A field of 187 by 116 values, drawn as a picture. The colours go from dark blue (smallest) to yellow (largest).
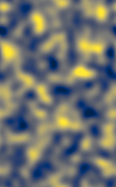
No regular stripes run through it. There is no overall slope. No lone cell stands out from its neighbours. The halves do not mirror each other.
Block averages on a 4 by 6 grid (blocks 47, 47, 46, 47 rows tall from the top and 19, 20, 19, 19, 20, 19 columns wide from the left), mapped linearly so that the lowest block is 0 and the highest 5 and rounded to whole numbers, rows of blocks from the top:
2 1 5 2 4 4
5 3 2 2 4 0
3 1 5 4 0 4
1 2 2 1 1 3
